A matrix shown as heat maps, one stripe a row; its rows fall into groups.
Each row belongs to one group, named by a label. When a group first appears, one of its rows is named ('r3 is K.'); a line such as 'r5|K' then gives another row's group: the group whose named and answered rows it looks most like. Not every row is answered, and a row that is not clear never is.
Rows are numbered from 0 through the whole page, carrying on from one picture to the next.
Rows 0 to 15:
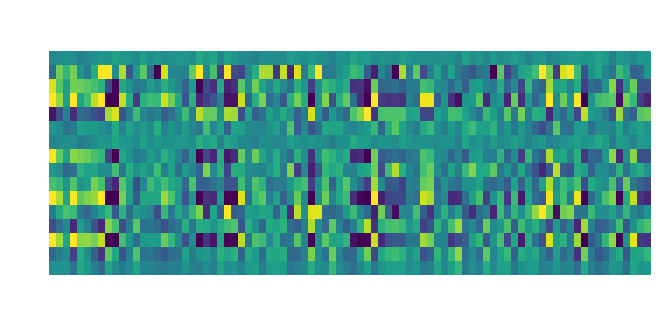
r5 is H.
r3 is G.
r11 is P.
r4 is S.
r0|S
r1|P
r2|G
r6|S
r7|G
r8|H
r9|G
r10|G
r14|S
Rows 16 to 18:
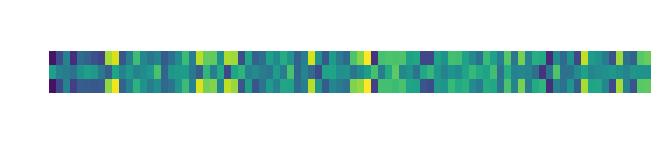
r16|S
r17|H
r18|S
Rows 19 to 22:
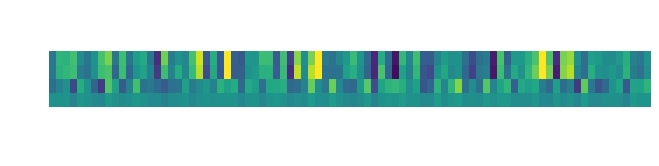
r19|P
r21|S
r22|S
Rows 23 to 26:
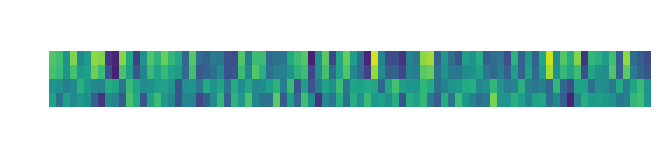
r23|G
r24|G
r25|H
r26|H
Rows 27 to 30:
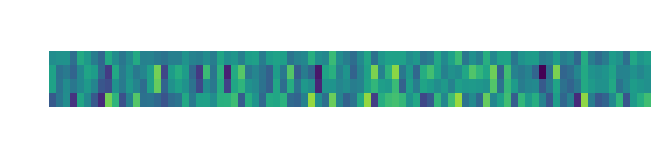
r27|S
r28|H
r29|H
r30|S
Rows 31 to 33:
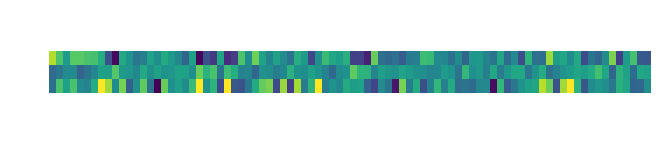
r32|S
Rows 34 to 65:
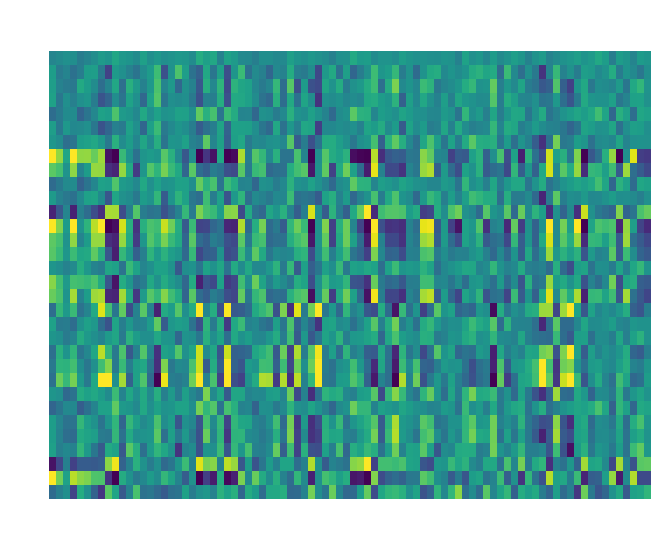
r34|S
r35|H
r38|S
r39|H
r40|H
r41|G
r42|G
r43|S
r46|G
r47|G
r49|H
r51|G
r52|P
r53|H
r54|H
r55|P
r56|P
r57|P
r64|G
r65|S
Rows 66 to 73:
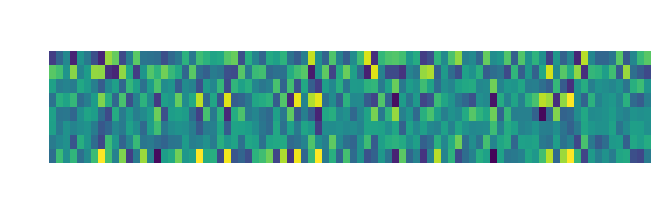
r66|S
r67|G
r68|H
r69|P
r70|H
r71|H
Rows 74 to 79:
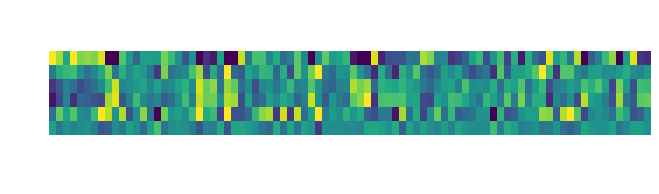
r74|G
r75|P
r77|S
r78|P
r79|H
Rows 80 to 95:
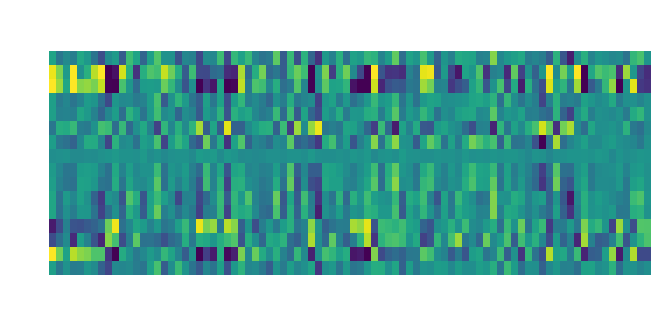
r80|H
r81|G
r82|G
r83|H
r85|P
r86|H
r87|S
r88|H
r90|H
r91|H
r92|S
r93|S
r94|G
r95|H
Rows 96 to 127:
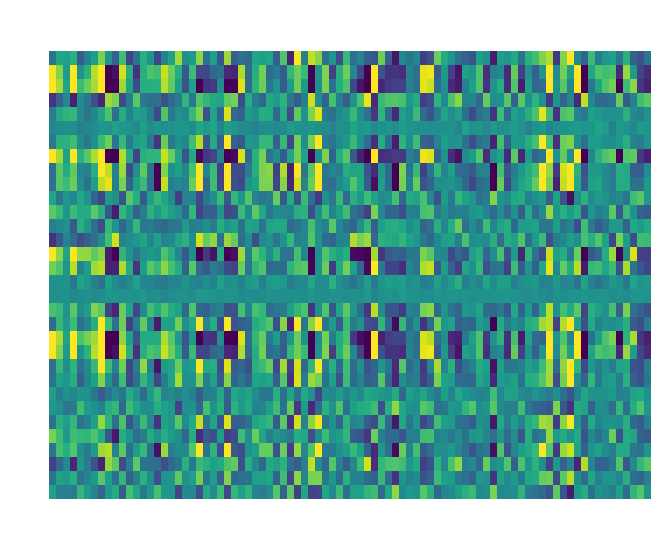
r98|G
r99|S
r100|P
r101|S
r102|P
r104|P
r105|P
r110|G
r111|G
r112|S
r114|G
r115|P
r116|G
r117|G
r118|P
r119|P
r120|H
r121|H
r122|P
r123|G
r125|S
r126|P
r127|H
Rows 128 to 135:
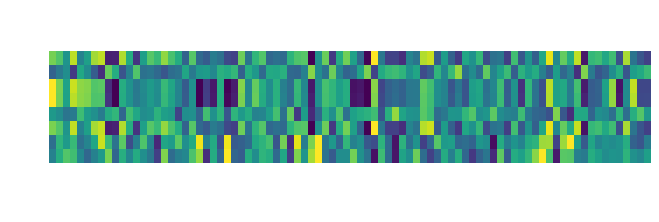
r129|S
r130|G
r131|G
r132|H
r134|P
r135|P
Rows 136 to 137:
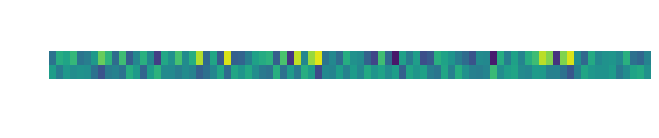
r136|P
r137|H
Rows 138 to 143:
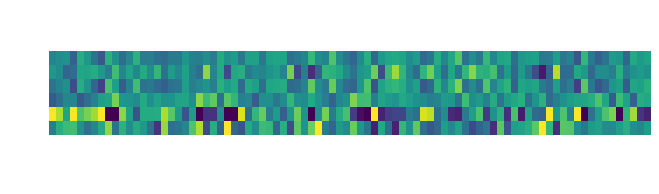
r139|H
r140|S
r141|S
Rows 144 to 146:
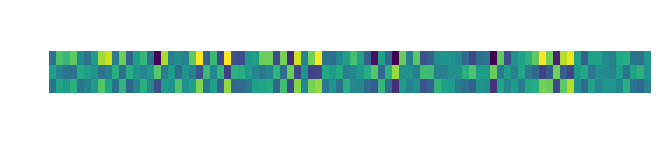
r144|P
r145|H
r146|P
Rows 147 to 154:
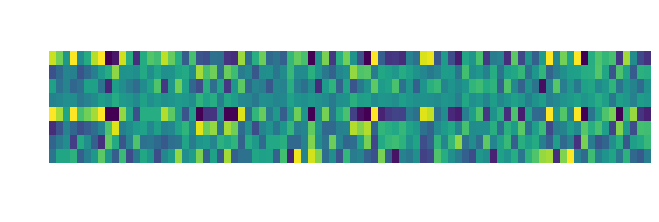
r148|S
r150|S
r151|G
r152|S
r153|S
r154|P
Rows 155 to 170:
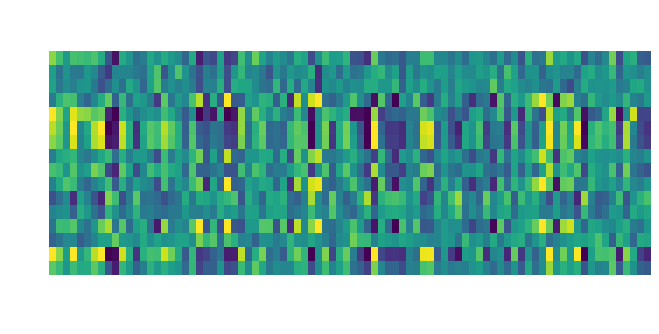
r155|G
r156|H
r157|H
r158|P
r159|G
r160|G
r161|G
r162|P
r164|P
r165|S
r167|P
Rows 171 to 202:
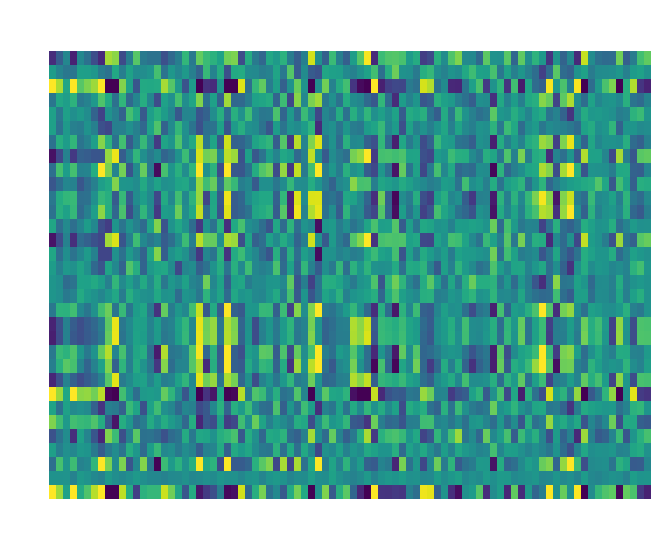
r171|S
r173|G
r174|P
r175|H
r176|H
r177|P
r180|S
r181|P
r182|P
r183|H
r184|S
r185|H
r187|H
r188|H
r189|P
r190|S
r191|S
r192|P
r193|P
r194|S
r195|G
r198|S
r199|H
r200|P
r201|S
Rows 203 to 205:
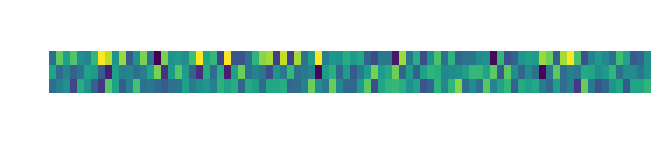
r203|P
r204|H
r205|S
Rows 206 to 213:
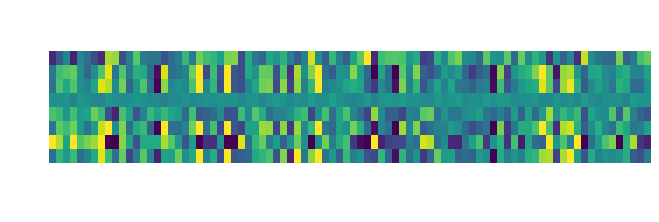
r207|P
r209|S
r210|G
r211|P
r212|G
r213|P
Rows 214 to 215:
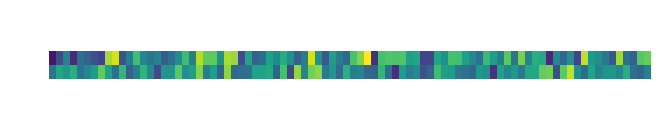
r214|S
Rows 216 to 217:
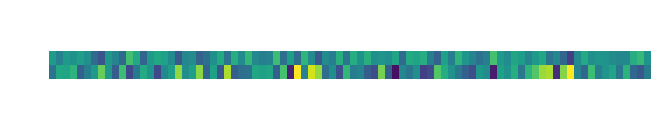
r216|H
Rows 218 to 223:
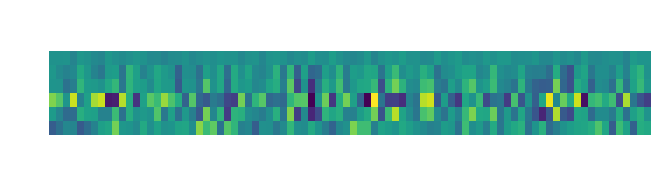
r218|S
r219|H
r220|H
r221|G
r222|H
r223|S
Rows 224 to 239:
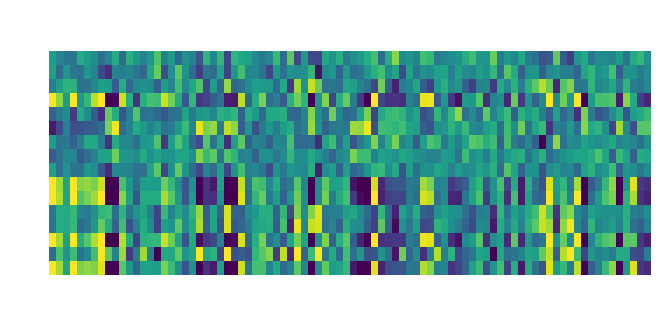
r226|P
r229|S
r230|H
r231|S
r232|H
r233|G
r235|P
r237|G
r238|P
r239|G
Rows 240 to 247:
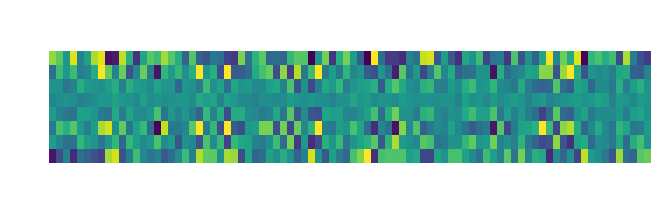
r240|G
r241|P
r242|H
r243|S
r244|H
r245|P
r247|S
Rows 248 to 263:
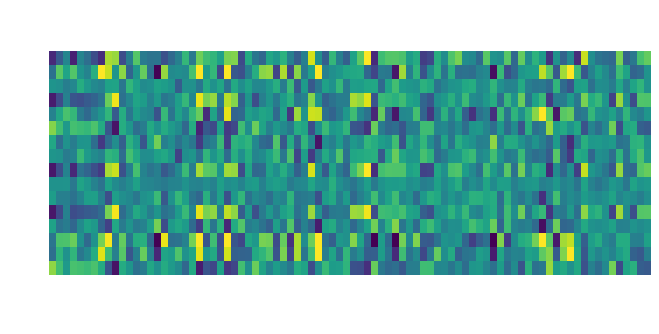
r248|S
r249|P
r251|S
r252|P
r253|G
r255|H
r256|S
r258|H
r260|H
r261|P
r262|P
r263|G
